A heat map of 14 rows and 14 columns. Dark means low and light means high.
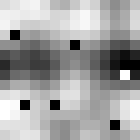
Six lone cells stand out: one far higher and five far lower than their neighbours. Values change most from cell to cell in the middle right. The ninth with the highest average is the bottom left. The middle right is the ninth with the lowest average.
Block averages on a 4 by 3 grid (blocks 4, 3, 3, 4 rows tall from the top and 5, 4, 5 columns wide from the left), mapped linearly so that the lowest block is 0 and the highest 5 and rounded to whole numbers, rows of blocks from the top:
5 5 4
1 2 0
3 4 2
5 3 4
